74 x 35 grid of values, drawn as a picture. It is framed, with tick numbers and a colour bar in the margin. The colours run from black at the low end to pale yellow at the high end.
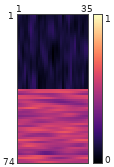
It is made of 2 by 1 panels. Panel 1,1: very low, streaked downward, faint in contrast. Panel 2,1: middling, streaked across.
